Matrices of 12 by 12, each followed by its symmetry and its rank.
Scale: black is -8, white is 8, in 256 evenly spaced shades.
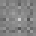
symmetric, rank two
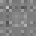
symmetric, rank two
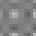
symmetric, rank one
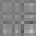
symmetric, rank one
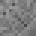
symmetric, full rank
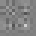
symmetric, rank two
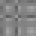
symmetric, rank one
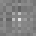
symmetric, rank two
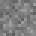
symmetric, full rank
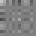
symmetric, rank one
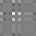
symmetric, rank one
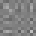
symmetric, rank two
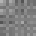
symmetric, rank two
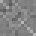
symmetric, full rank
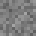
symmetric, full rank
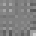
symmetric, rank two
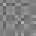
symmetric, rank two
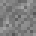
symmetric, full rank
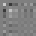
symmetric, rank one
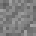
symmetric, full rank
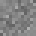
symmetric, full rank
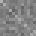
symmetric, full rank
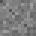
symmetric, full rank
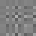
symmetric, rank one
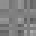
symmetric, rank one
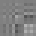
symmetric, rank one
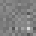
symmetric, rank two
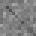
symmetric, full rank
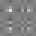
symmetric, rank one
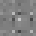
symmetric, rank two
